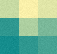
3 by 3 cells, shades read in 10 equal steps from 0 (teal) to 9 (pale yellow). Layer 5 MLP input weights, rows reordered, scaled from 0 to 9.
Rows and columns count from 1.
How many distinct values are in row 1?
3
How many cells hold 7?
1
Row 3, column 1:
0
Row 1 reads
7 9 8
